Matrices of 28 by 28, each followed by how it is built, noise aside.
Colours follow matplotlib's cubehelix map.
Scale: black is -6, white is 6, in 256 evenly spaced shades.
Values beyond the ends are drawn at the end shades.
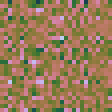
low rank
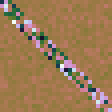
banded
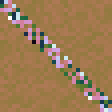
banded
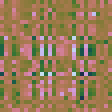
low rank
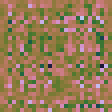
low rank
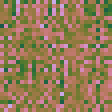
low rank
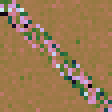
banded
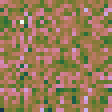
low rank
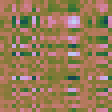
low rank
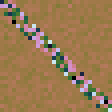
banded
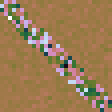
banded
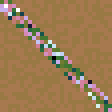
banded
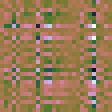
low rank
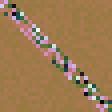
banded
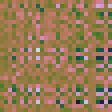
low rank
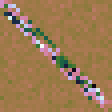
banded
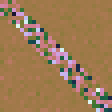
banded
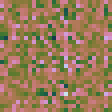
low rank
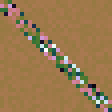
banded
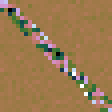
banded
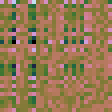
low rank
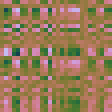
low rank
